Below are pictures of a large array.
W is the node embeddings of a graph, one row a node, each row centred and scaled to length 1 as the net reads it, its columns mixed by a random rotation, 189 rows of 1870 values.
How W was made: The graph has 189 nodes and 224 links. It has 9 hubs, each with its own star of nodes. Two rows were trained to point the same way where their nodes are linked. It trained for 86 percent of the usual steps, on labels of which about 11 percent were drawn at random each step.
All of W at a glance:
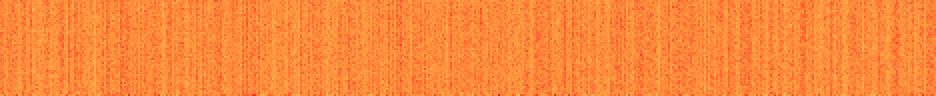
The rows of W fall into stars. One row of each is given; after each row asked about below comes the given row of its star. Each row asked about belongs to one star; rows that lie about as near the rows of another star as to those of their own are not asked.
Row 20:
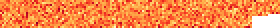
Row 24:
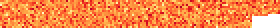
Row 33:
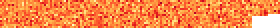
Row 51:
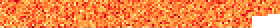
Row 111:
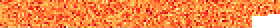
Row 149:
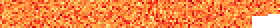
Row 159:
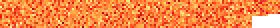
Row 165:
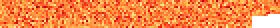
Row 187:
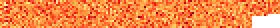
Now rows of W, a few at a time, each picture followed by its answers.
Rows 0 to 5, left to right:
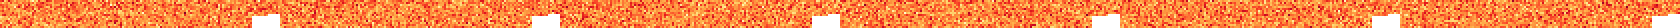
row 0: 51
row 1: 24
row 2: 20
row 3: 33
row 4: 33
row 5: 24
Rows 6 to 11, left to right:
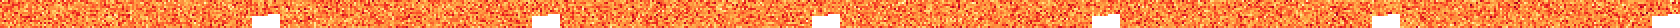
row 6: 111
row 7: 165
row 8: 187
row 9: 20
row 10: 159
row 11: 51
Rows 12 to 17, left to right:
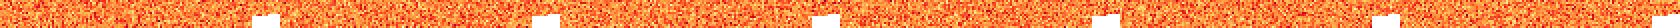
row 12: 165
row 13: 20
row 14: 149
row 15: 111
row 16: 51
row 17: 33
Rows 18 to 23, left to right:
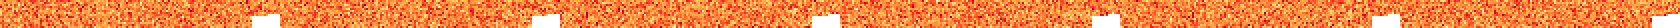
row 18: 24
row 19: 24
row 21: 24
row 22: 24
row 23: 51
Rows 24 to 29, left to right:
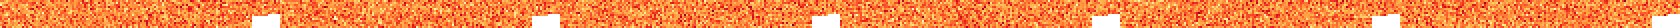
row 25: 149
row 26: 33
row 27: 159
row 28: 111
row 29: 165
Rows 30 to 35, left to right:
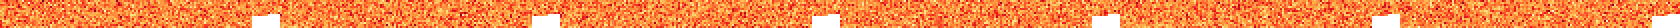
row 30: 159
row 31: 20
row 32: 20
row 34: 51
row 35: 111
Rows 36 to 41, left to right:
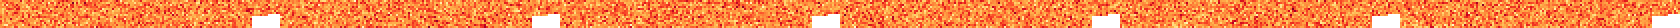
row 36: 159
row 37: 51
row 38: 187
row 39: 33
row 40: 149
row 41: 51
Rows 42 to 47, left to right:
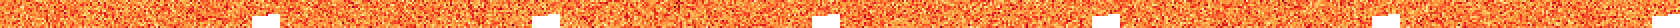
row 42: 165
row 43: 159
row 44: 51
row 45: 33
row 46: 33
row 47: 33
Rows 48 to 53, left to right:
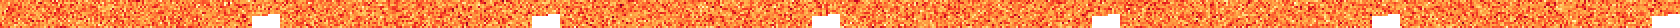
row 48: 165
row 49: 159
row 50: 165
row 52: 24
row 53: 187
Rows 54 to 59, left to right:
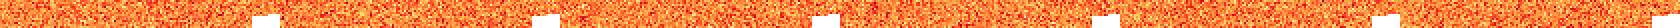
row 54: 165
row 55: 149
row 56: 149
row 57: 24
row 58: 187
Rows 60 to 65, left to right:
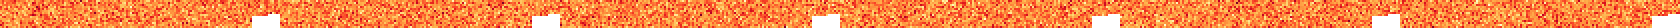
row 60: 24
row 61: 24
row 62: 111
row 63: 149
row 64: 51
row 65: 24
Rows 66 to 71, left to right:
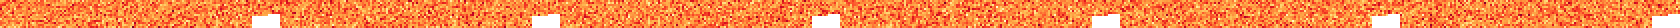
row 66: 20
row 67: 187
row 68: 33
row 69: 187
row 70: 187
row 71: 33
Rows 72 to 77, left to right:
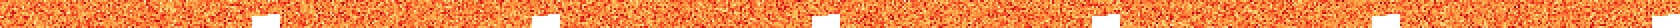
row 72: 187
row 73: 111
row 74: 149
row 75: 33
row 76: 111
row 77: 51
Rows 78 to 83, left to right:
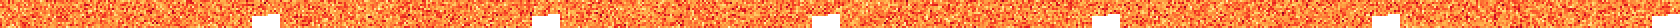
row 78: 111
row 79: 111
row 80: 159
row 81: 111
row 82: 111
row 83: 51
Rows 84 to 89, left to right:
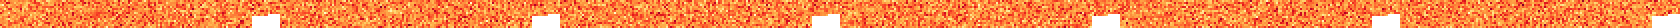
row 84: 187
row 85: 33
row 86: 187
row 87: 20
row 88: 20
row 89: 159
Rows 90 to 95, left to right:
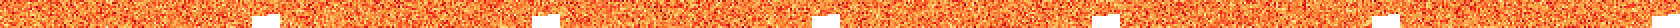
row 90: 187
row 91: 51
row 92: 159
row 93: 20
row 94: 187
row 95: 165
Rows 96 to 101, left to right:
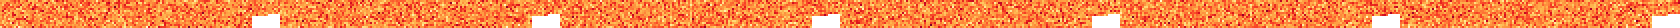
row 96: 51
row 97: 165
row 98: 187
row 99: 33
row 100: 111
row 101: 165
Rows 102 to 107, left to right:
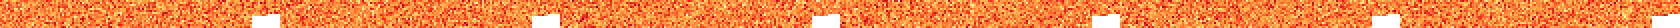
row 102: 111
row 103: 149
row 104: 20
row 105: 24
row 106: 165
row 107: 24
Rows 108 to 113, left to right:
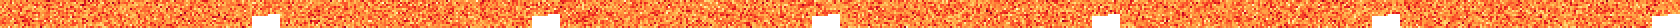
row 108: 165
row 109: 111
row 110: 33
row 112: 165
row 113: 159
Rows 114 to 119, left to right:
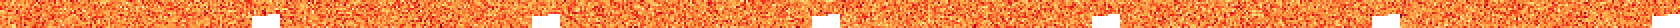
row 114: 33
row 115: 159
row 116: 187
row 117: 20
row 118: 149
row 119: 20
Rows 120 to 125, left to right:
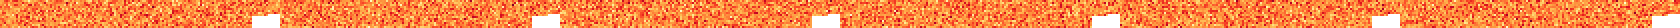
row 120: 149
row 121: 149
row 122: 165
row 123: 149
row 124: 159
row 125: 165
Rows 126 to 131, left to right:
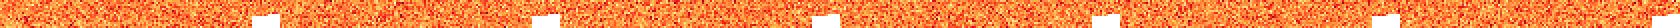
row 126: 51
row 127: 111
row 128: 51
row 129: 187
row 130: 24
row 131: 149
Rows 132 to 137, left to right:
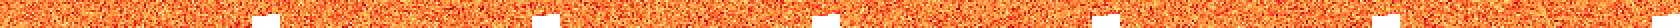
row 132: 159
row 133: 33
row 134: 24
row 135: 20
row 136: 33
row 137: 51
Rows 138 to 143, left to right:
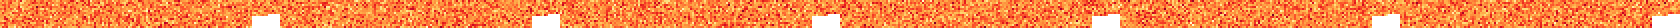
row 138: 165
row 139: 51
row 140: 165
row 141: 20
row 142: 33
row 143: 149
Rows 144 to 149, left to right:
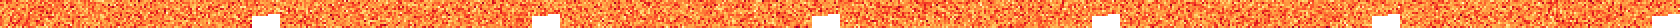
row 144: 159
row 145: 33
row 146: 187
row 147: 165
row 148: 20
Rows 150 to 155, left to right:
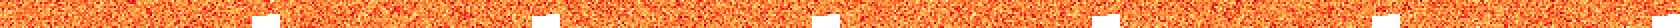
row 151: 149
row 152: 159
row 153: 149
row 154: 51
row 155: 24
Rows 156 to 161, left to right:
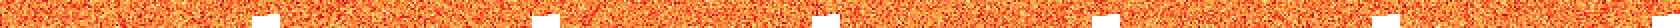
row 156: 159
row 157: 159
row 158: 33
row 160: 187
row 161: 51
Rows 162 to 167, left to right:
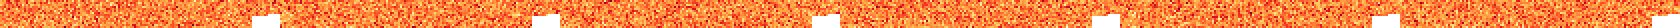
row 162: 51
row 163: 149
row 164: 51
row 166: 149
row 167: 187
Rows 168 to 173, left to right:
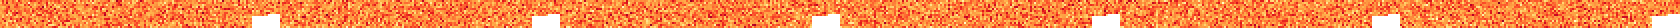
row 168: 159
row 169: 111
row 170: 33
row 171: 111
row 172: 51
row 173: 187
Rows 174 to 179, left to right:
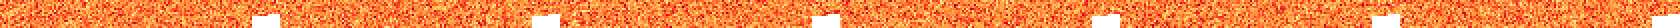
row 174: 149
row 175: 187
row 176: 111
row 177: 165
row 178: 33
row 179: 187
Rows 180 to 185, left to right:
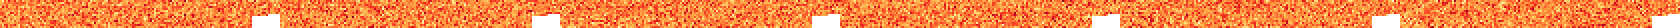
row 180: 149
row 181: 159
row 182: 165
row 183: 111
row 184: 51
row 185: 51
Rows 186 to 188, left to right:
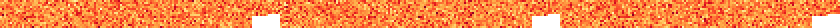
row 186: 51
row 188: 24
